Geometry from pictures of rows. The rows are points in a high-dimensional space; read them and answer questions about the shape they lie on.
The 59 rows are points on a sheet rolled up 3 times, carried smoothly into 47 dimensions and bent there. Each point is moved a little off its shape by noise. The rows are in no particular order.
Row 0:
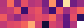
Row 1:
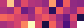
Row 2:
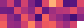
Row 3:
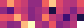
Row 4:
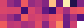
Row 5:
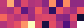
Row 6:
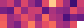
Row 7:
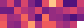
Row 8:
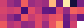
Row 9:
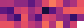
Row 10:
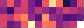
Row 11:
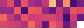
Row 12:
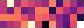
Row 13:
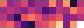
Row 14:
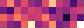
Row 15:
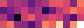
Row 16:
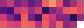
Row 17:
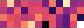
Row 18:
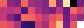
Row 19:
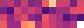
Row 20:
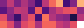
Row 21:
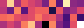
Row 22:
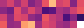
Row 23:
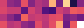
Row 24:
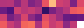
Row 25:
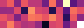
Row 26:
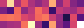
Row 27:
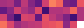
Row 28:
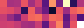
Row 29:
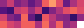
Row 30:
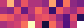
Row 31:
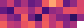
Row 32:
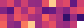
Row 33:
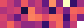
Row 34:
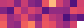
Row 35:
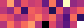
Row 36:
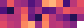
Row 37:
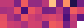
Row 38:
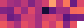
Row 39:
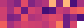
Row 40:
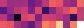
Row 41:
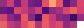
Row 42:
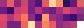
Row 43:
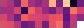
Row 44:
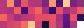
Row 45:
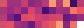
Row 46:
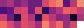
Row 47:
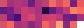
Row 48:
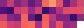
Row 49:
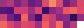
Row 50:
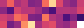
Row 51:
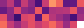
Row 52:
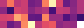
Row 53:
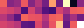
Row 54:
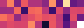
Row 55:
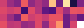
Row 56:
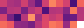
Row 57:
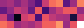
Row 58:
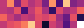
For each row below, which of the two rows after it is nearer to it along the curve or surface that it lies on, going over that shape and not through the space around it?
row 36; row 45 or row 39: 45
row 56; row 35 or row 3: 3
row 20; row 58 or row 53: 53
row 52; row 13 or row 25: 13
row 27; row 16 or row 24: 16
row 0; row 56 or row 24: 56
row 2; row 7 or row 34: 7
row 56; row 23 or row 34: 23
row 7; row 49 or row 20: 49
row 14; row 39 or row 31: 31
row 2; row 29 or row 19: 29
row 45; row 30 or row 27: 27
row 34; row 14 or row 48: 14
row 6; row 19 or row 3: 19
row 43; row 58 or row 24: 58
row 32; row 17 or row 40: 40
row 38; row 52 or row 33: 52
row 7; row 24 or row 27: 27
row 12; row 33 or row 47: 33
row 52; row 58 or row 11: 58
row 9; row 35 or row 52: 52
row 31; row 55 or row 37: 55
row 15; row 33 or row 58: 33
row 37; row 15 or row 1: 1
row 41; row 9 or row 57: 9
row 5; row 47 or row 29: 47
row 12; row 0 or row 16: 0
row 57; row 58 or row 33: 33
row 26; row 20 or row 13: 20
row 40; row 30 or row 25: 25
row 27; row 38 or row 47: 47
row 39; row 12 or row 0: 0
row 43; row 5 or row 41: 5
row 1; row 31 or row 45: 45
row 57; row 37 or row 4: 4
